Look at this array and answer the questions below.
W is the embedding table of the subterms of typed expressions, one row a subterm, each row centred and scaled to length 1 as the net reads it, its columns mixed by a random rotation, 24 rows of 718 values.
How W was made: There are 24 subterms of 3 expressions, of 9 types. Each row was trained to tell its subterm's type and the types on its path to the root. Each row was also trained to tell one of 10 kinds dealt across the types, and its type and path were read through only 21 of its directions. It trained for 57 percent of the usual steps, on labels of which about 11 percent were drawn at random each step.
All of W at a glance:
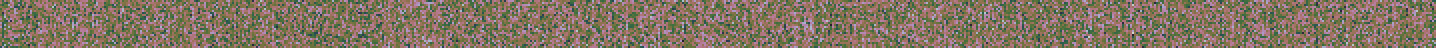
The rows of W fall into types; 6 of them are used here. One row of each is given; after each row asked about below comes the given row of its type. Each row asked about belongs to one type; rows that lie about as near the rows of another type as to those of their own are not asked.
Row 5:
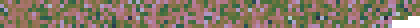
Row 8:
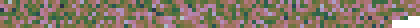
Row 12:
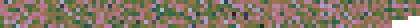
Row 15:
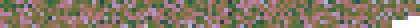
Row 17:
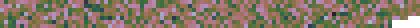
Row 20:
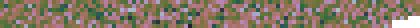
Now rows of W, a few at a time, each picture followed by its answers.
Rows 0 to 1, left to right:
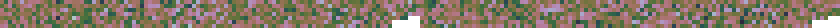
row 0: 17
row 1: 20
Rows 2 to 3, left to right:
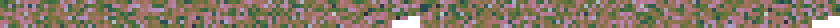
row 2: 15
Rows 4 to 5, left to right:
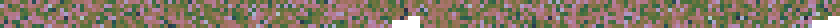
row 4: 5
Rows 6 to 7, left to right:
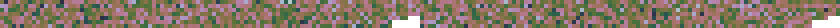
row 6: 8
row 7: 12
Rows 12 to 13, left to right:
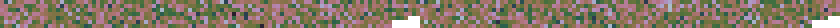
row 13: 12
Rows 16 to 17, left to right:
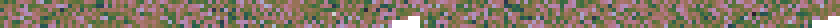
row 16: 15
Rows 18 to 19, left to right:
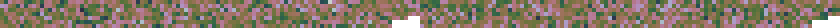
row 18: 8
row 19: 20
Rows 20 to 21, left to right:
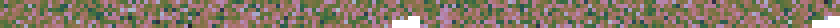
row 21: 15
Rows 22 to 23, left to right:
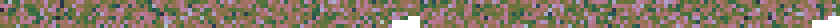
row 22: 8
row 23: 20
